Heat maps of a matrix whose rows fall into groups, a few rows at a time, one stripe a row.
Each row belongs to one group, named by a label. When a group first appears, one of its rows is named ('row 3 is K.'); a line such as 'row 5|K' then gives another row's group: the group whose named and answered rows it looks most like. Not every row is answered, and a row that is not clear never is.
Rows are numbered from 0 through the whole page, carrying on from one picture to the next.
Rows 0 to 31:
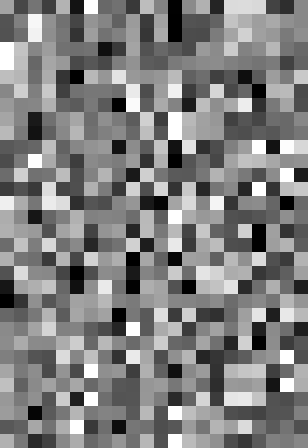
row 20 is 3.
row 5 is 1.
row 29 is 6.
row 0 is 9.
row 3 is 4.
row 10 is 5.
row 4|4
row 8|6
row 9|6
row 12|3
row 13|5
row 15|6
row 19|3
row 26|9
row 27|5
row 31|6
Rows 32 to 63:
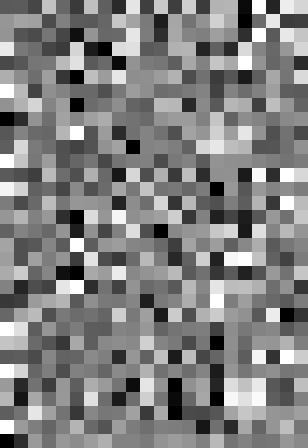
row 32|5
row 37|1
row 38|4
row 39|3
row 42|3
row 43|4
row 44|5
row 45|4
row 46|5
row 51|1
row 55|4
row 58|4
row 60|9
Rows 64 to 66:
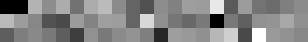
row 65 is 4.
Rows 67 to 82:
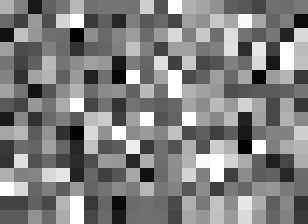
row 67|6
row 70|5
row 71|5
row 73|6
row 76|1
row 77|5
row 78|3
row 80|4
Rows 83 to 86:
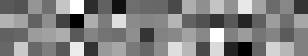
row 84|1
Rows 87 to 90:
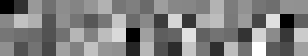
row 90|9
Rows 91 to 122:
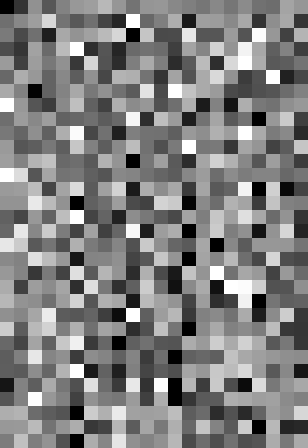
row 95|9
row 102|3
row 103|4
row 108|4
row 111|9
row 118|5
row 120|1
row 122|1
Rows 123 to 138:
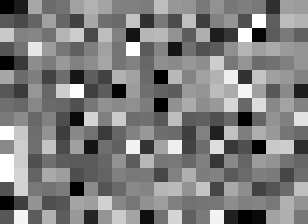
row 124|5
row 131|1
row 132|4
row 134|4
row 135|4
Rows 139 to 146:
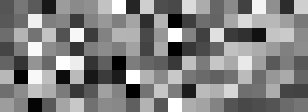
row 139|9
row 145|3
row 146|6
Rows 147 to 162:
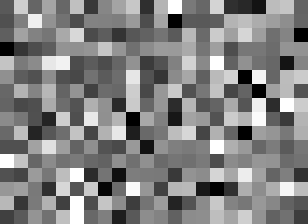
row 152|5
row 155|9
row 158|4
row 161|3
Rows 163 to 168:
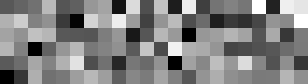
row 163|5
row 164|1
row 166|6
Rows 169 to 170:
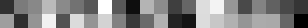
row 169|3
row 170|3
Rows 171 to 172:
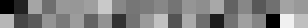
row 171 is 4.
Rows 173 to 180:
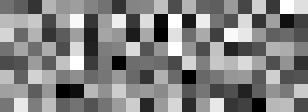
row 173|5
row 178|3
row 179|1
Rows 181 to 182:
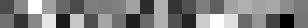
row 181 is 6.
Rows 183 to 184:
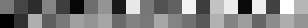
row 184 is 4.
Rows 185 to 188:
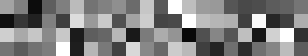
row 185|6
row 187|3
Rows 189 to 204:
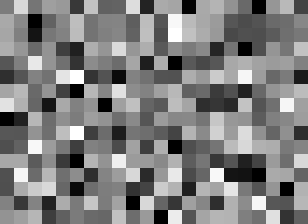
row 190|6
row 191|6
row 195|1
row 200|1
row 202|3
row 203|9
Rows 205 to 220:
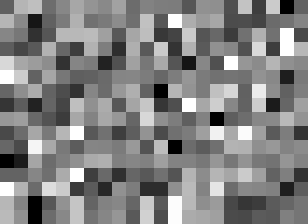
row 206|6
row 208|5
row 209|4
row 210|4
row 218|4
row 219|6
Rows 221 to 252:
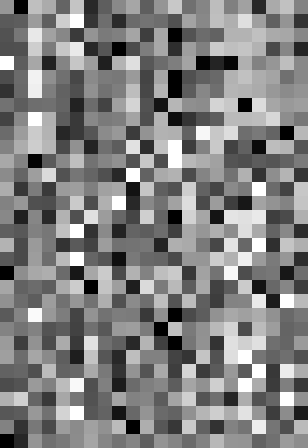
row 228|5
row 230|3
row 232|6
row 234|9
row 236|9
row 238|5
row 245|9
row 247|5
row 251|9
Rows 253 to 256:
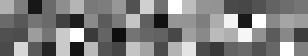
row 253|6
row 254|5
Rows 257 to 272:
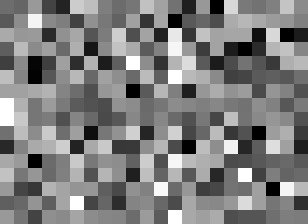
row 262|6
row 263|3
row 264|4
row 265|4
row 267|3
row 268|6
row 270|5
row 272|6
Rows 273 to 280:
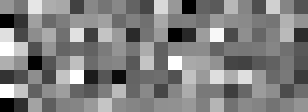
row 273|3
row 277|6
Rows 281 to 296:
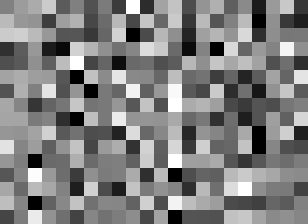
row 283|3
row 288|6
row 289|1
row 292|6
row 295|6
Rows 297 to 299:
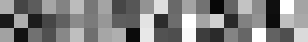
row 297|5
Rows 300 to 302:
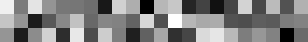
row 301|6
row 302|3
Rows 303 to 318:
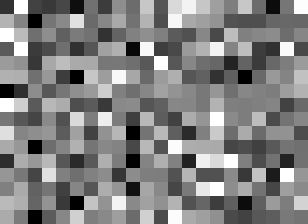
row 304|6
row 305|4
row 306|3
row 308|1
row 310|4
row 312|3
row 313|6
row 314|3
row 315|5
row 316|3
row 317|1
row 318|6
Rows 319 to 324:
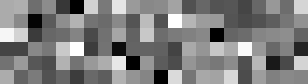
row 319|1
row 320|6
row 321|4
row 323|9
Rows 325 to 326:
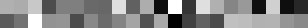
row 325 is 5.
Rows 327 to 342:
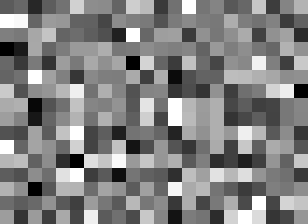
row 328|4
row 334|6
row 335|6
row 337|3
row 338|1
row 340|6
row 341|5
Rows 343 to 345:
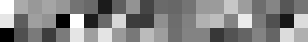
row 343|4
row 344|3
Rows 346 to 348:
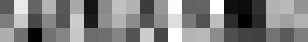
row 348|6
